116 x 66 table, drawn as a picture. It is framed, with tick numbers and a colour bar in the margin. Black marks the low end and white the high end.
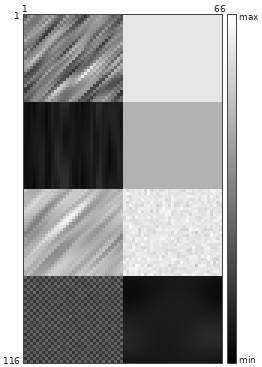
It is made of 4 by 2 panels. Panel 1,1: middling, slanting up to the right, strong in contrast. Panel 1,2: very high, flat. Panel 2,1: very low, streaked downward, faint in contrast. Panel 2,2: high, flat. Panel 3,1: high, slanting up to the right. Panel 3,2: very high, fine-grained, faint in contrast. Panel 4,1: low, checkered. Panel 4,2: very low, smooth, faint in contrast.
